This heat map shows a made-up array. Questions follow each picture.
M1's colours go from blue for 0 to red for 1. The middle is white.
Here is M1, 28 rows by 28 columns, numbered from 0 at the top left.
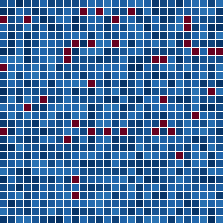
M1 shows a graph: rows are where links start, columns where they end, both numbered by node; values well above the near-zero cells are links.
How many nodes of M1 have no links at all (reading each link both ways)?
3
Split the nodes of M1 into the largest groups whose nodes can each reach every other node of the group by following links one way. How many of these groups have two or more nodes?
0
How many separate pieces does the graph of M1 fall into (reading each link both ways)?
4
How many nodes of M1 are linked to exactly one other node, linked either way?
3
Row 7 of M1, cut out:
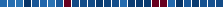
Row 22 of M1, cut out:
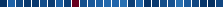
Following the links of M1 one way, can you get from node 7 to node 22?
yes
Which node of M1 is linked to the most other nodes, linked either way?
node 16
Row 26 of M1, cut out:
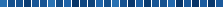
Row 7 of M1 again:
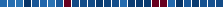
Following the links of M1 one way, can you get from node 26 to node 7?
no
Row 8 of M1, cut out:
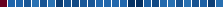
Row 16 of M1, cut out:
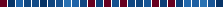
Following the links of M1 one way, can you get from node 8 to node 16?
no
